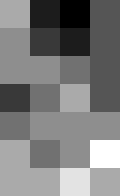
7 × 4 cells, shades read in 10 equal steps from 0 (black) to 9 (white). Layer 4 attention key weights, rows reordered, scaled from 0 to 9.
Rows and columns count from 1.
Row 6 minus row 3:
1 -1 1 6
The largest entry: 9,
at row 6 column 4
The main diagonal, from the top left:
6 2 4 3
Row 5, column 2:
5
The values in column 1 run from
2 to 6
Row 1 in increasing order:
0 1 3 6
